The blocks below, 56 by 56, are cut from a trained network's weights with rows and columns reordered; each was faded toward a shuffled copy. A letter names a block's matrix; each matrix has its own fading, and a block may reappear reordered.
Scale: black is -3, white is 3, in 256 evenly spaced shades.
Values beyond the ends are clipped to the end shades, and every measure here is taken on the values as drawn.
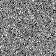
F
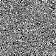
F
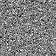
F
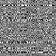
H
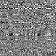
H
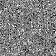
F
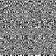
H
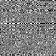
H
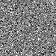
F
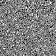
F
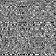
H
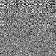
H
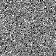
F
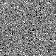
F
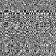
H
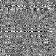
H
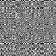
H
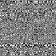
H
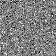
F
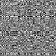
H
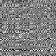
H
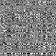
H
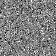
F
